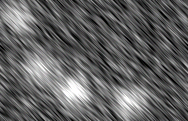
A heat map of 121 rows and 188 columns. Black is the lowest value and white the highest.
Overall the values sit about 40% of the way up the scale. The halves do not mirror each other. Four bumps rise from the field. The ninth with the highest average is the bottom middle.
